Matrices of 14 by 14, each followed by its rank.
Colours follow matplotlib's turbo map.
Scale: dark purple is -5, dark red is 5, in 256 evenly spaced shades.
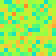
full rank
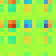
one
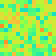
full rank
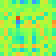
three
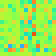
three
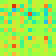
three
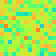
full rank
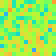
full rank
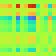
one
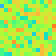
full rank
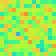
full rank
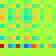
one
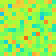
full rank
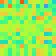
three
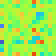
three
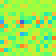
three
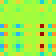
one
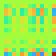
one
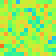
full rank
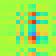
one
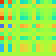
one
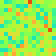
full rank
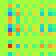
one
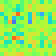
three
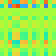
one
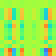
one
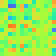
three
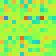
three
